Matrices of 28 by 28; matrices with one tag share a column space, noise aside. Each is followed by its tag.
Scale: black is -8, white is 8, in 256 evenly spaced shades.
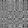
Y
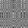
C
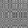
C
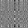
Y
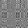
C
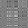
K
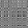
K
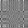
Y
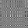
K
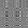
K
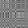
C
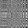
C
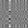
Y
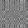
Y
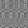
C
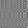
C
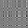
K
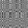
C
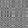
K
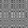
C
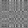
Y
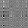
K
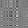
K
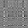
K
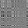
K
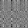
Y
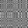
C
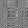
K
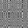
C
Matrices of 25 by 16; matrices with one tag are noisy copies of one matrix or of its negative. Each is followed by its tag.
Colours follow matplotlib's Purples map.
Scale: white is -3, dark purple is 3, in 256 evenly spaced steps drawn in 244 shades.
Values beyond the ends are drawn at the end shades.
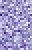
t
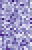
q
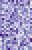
q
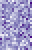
q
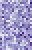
q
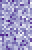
q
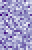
t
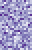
t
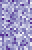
q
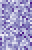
q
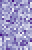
q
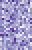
q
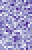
t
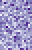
t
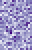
t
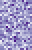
t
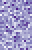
t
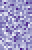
t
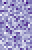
t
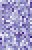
q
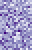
t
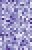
q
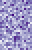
t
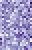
q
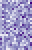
q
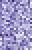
q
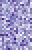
q
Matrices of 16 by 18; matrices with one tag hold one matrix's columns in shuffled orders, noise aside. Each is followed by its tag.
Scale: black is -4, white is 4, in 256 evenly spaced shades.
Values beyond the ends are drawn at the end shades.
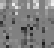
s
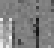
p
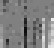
p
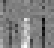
p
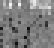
s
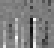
p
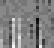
p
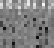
s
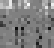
s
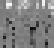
s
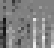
p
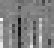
p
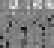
s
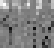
s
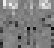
s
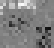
s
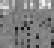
s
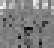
s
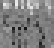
s
